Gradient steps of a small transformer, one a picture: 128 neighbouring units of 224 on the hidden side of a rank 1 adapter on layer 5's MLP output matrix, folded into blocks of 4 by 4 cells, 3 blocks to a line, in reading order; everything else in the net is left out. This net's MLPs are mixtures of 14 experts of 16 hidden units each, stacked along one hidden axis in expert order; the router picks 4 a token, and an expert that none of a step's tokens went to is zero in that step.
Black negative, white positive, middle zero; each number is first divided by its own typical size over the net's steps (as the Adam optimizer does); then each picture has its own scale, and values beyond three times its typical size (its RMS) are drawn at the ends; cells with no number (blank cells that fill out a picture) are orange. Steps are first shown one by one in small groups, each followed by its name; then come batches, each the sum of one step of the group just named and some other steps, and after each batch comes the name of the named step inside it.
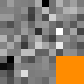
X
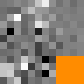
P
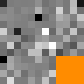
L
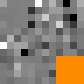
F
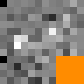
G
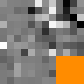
F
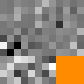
P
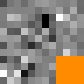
L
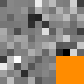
L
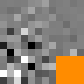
P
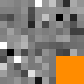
F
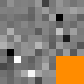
X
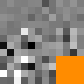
X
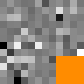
X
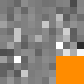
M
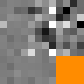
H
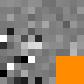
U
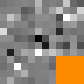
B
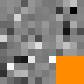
U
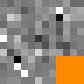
B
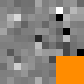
B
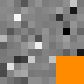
U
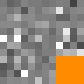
M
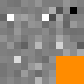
M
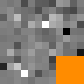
H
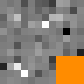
B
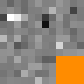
M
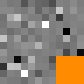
U
